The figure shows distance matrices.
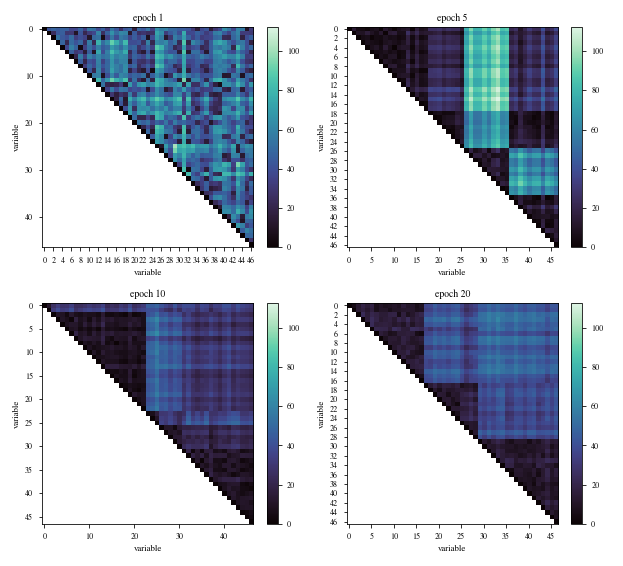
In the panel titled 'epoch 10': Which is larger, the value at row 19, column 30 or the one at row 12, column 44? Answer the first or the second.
the first
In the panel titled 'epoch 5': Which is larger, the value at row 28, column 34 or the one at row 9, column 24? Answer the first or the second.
the second
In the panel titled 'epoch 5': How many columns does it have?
47
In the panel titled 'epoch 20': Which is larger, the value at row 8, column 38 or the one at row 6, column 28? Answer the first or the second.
the first
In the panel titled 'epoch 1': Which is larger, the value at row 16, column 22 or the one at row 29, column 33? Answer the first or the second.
the first
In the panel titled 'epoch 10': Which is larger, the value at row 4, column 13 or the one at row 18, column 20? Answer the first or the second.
the first
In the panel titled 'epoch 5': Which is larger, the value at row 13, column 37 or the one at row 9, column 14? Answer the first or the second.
the first
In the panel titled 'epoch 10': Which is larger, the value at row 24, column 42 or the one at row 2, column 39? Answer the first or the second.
the first
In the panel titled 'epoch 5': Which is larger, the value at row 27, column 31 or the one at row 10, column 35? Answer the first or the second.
the second
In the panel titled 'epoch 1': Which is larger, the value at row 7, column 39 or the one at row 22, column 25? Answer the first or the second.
the second
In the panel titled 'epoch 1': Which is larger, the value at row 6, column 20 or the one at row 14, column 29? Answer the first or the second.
the second
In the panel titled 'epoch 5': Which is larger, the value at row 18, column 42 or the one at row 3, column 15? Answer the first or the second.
the second
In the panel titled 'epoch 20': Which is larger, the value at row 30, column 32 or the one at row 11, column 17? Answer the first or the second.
the second
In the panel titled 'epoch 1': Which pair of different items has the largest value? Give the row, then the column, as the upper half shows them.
25, 29
